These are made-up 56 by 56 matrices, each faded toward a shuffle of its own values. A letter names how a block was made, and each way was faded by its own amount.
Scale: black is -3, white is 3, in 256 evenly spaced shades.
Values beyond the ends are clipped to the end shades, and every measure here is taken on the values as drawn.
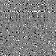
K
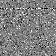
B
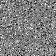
B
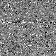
B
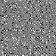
K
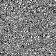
B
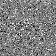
B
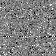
B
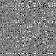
K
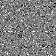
B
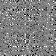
K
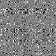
K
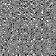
K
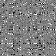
K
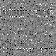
K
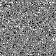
B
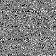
B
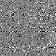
K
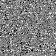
B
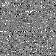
B
